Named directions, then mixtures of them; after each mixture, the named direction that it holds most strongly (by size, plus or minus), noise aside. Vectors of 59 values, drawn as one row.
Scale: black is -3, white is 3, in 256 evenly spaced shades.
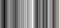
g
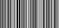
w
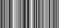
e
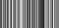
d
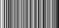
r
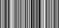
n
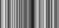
g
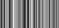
e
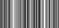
e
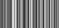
e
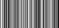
r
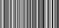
d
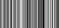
d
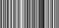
d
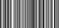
d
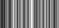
e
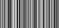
w
